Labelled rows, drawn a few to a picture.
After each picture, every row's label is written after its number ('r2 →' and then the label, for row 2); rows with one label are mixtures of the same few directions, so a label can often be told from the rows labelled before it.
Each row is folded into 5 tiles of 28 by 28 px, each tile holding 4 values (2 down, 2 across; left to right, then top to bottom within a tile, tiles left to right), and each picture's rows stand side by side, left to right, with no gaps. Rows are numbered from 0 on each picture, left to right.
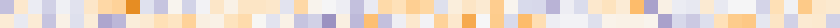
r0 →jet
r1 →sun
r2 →jet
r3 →jet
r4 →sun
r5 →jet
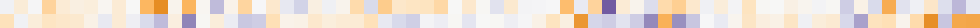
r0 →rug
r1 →sun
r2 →sun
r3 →sun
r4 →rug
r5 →rug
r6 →rug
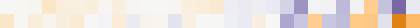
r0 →rug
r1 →sun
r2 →rug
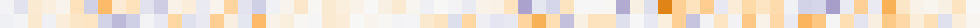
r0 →sun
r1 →rug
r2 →rug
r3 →sun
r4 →jet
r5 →jet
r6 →rug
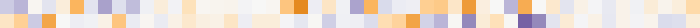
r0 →sun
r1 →rug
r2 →sun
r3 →sun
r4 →jet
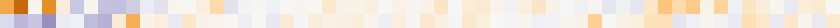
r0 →sun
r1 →sun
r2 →rug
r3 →rug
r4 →sun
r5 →rug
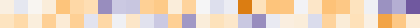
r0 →jet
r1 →sun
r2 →jet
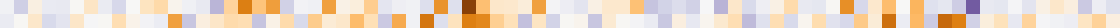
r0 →rug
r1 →sun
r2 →rug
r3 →rug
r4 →sun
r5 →rug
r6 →jet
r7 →sun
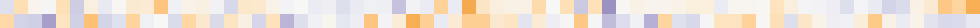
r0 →jet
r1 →rug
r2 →rug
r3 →rug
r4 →rug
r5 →jet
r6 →jet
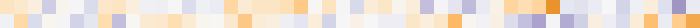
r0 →rug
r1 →sun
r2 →sun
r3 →jet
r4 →rug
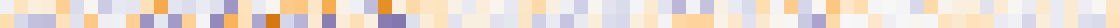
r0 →jet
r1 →rug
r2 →sun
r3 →rug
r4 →rug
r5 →jet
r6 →sun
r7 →jet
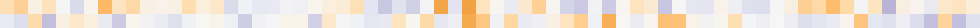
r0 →sun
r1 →sun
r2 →sun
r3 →rug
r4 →sun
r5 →jet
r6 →rug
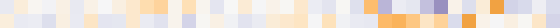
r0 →jet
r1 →sun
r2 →sun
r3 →sun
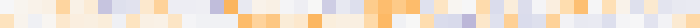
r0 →jet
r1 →sun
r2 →sun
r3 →jet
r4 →sun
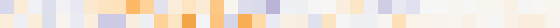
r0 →jet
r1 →jet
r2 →sun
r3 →sun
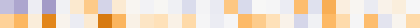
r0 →sun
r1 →sun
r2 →rug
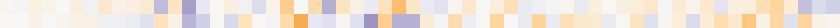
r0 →sun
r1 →rug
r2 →rug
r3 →rug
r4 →rug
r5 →jet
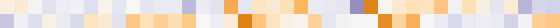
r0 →rug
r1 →sun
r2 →sun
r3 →sun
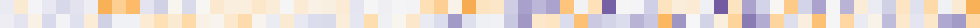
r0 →jet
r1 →sun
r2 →jet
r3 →sun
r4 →rug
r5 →rug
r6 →jet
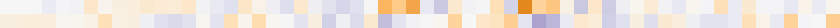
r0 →sun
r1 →jet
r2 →jet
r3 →sun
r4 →rug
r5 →rug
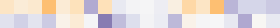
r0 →sun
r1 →sun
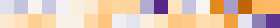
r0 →sun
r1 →sun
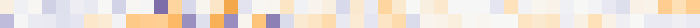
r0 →rug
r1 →rug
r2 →jet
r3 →sun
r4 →jet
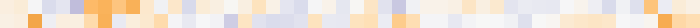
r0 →sun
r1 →rug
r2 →rug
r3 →sun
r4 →sun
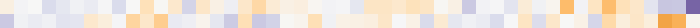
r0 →rug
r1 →rug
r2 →sun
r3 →rug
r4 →jet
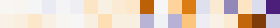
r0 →sun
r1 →jet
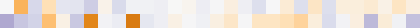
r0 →rug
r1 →rug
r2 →rug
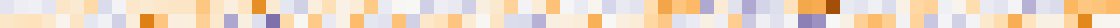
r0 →jet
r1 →rug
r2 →rug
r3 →jet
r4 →sun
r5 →jet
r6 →jet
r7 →sun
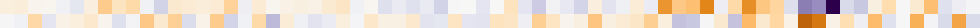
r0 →sun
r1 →rug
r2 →jet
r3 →rug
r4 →sun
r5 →jet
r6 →rug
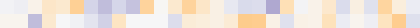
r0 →sun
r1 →jet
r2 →jet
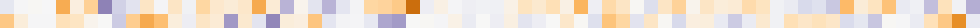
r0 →jet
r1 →rug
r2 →jet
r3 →jet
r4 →rug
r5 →jet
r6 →jet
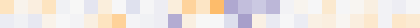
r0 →jet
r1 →sun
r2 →rug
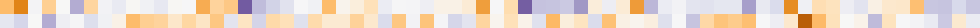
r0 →sun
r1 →jet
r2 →rug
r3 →jet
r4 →sun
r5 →sun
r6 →sun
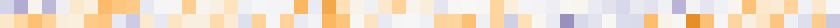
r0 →sun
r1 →rug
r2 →rug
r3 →jet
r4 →rug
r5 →rug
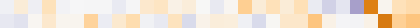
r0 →rug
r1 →sun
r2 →sun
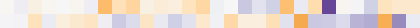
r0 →sun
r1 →jet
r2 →rug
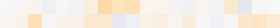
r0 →sun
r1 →sun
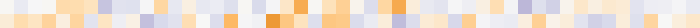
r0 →jet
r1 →rug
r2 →rug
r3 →sun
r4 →jet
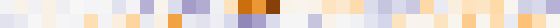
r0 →rug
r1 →jet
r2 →sun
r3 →jet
